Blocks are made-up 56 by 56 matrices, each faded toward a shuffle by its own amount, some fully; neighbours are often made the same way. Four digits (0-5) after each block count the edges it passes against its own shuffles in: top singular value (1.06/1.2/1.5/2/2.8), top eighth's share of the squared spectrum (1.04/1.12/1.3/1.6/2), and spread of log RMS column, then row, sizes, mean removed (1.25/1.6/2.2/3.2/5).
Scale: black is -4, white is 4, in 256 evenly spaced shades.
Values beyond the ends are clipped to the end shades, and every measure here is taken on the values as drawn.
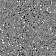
2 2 0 0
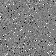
2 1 0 0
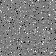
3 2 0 1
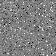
0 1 0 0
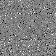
1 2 0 1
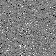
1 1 0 1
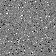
0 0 0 0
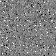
1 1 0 1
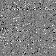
1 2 1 2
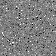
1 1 0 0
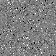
1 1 0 1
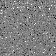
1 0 0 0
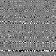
4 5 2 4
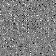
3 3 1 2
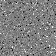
1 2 0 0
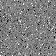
2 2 0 0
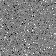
0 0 0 0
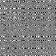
4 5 2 4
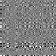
4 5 3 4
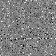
3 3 0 1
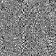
3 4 2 1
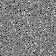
1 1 0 0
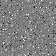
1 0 0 0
